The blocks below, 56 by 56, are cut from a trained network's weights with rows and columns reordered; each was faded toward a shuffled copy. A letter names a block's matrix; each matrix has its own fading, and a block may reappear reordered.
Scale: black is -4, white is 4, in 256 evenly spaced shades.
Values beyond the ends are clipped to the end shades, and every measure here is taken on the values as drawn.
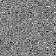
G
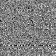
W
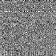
W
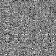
W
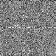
W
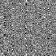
G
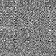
G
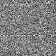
W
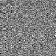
G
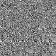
W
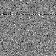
W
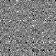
G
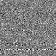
W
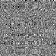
G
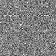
W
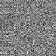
G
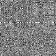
W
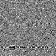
W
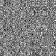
G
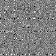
G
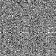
W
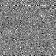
W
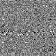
G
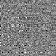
G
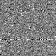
W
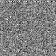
W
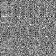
W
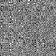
G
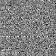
W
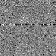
W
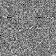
W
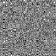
G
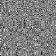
G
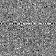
W
